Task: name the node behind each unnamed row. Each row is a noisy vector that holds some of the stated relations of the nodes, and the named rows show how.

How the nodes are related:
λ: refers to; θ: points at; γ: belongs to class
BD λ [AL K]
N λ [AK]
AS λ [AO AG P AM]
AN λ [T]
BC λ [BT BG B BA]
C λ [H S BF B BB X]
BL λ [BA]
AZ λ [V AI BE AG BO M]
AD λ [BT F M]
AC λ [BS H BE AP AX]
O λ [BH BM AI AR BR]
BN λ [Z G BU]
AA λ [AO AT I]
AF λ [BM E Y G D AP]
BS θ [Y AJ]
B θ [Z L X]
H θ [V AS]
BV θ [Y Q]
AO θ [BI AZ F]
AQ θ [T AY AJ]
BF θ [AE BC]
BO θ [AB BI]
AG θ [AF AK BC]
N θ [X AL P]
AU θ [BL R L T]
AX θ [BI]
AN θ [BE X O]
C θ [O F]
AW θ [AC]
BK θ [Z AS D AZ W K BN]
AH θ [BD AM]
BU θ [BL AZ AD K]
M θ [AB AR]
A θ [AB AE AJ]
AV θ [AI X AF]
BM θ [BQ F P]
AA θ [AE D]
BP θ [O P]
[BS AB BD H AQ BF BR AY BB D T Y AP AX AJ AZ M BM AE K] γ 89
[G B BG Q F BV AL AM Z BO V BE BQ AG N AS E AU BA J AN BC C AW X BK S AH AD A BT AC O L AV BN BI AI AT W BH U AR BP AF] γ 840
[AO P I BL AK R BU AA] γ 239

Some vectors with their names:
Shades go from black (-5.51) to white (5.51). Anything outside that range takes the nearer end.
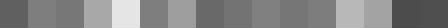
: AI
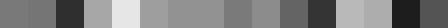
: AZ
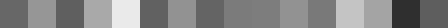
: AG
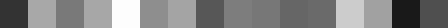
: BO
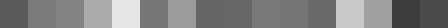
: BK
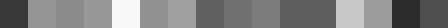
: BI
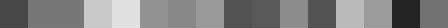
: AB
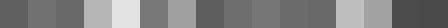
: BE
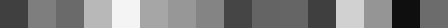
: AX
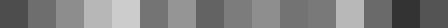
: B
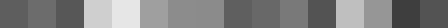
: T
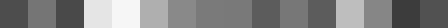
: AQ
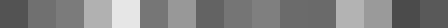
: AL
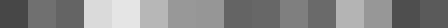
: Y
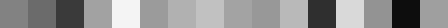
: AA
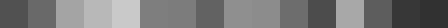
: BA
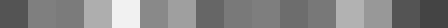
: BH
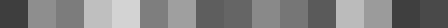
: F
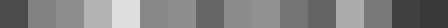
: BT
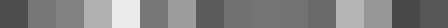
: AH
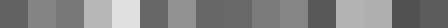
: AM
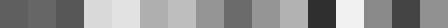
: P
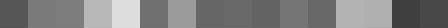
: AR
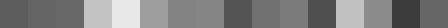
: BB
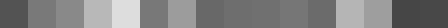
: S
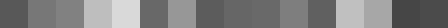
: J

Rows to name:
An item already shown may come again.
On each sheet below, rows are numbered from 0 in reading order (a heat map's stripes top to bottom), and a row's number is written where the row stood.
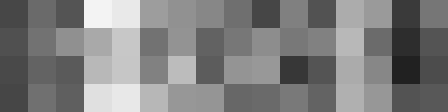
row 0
BS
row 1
B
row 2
C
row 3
Y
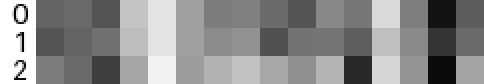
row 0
BF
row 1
H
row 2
AA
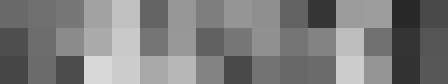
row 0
AD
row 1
B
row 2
BM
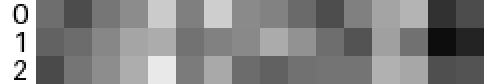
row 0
AF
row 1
BC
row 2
E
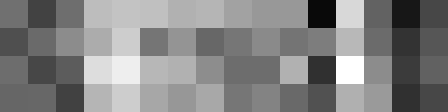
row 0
BL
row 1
B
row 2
R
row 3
BD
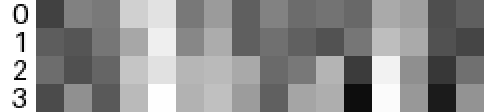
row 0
BV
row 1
G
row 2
AK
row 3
AO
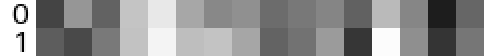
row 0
M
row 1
BU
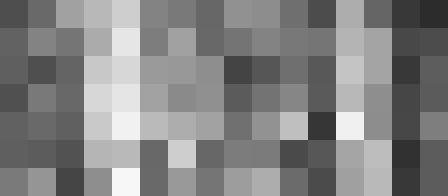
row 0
BA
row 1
AI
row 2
AP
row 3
AY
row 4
I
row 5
O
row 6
AS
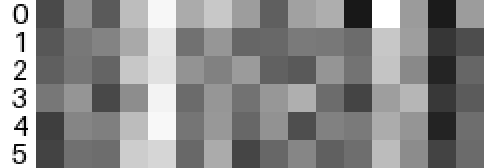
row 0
AO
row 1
BK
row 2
AE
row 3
AS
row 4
A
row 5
BP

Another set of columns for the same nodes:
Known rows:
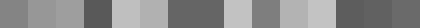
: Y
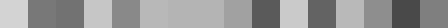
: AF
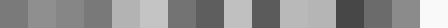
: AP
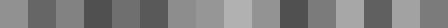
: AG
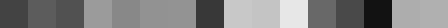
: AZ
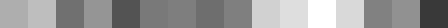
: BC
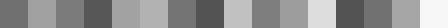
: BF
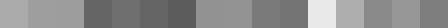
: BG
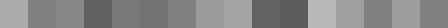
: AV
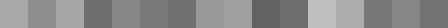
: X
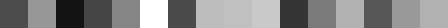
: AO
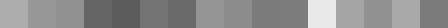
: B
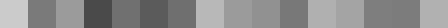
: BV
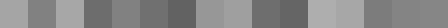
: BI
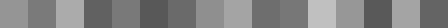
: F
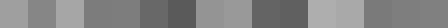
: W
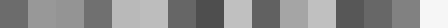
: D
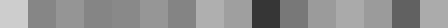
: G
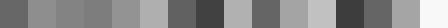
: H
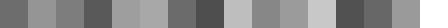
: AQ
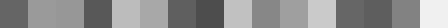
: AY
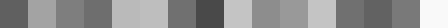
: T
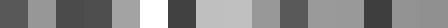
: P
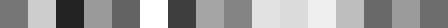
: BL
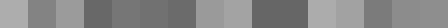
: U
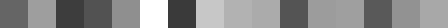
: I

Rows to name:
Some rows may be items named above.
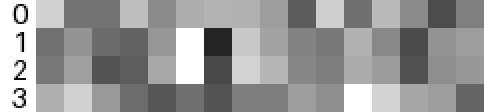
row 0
AF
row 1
R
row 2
AK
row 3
BA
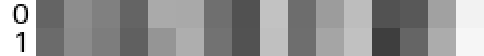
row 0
BR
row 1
AX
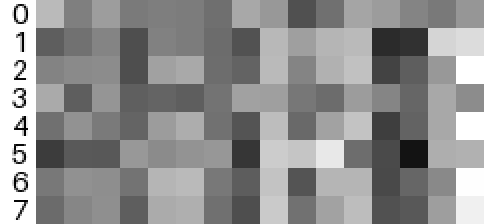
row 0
E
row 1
M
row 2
BS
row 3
BO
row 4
AX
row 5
AZ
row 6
AP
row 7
BR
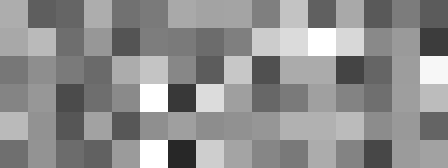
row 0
O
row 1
BC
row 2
BM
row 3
BU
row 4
C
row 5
R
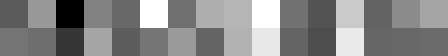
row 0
AA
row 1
AS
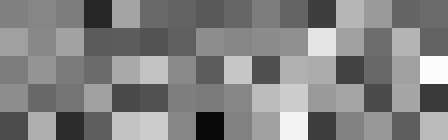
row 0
AM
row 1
BT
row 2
BM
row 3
AD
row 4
BD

